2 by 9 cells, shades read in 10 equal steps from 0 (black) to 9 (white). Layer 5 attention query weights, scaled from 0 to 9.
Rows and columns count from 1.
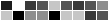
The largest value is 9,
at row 1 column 2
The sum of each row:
35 36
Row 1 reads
1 9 2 3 7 3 2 3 5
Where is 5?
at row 1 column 9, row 2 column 3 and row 2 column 4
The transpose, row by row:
1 7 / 9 0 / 2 5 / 3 5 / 7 0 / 3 7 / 2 7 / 3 2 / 5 3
